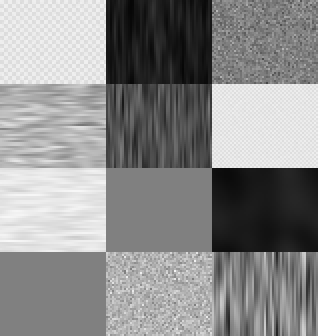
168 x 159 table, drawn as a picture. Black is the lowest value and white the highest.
It is made of 4 by 3 panels. Panel 1,1: very high, checkered, faint in contrast. Panel 1,2: very low, streaked downward, faint in contrast. Panel 1,3: middling, fine-grained. Panel 2,1: high, streaked across. Panel 2,2: low, streaked downward. Panel 2,3: very high, checkered, faint in contrast. Panel 3,1: very high, streaked across, faint in contrast. Panel 3,2: middling, flat. Panel 3,3: very low, smooth, faint in contrast. Panel 4,1: middling, flat. Panel 4,2: high, fine-grained. Panel 4,3: middling, streaked downward, strong in contrast.
